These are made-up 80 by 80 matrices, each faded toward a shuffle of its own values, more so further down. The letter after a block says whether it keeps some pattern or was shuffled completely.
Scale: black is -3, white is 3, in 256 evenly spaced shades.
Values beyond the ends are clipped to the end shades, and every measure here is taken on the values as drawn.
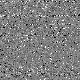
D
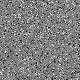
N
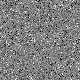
N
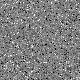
N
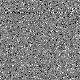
D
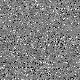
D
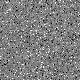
N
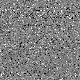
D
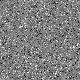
N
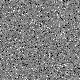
N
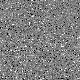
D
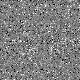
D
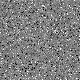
N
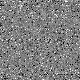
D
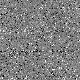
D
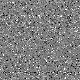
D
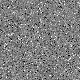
N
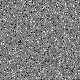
N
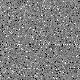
D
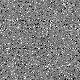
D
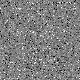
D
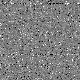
D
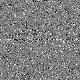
D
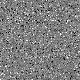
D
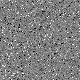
N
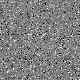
D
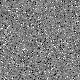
N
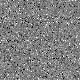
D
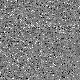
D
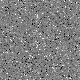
N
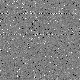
D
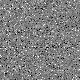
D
